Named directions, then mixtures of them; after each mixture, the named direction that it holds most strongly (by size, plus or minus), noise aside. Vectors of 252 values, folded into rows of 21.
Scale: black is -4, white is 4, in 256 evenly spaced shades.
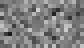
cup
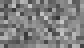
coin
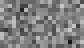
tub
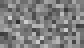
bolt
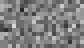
tub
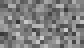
bolt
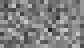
coin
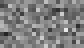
bolt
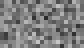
bolt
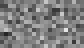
bolt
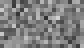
coin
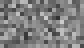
coin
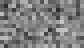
coin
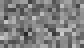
coin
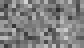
coin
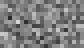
bolt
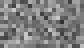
coin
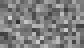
bolt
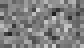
cup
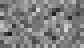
cup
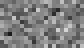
cup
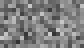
coin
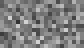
bolt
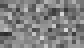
bolt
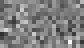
tub
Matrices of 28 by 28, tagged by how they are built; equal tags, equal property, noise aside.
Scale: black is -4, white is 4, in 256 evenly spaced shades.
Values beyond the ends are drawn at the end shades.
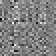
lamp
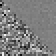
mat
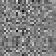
lamp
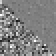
mat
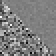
mat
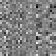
lamp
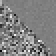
mat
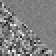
mat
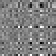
lamp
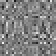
lamp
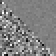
mat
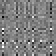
lamp
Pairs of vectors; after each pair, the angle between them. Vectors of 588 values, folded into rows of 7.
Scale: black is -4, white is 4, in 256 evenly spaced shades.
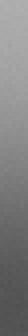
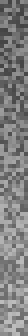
partly opposed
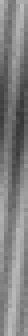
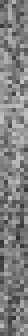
partly opposed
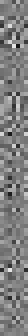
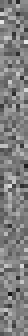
partly opposed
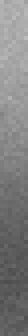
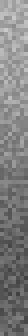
nearly parallel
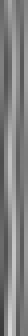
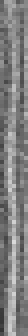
nearly parallel
